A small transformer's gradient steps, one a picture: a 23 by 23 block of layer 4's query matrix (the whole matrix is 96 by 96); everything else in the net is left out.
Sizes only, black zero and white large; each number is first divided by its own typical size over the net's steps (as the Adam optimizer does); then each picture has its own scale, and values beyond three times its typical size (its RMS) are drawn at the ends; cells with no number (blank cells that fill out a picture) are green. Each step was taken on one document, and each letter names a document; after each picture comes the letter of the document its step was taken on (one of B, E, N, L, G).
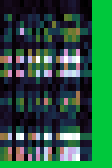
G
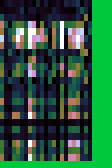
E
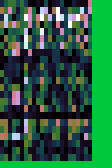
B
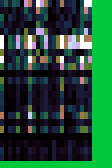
E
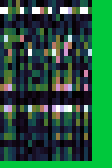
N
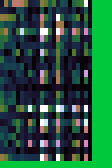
N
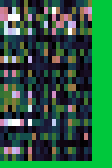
B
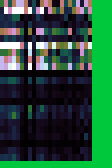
N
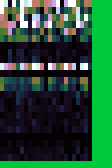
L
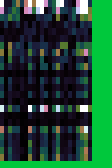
E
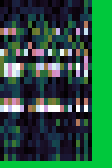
N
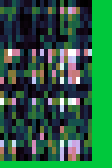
G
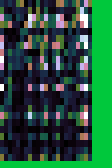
E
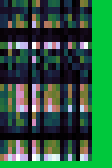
L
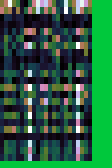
L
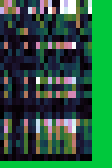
G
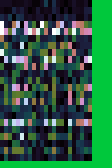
B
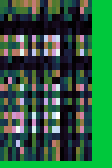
L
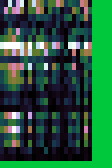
N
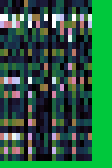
B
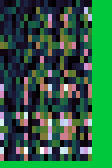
G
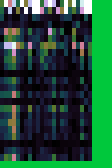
N
